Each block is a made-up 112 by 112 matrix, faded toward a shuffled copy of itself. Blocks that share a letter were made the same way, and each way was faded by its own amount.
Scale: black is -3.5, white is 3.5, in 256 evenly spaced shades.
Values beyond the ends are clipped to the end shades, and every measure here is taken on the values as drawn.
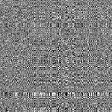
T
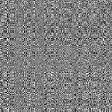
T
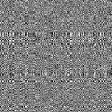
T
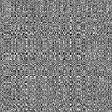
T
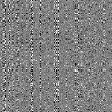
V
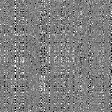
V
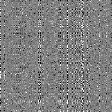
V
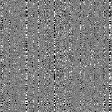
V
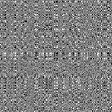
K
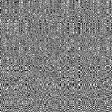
K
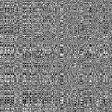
T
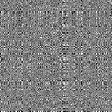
K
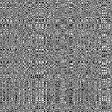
K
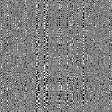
V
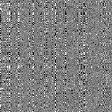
V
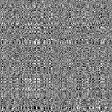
T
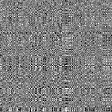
K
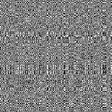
T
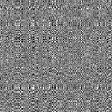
T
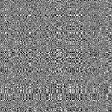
K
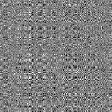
K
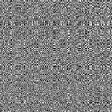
K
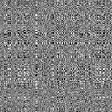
T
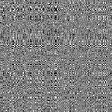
K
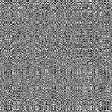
K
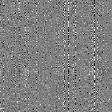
V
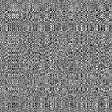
T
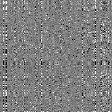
V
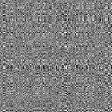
T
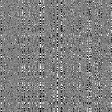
V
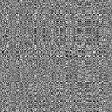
T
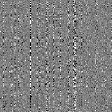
V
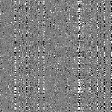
V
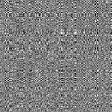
T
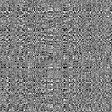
K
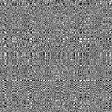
T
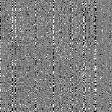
V
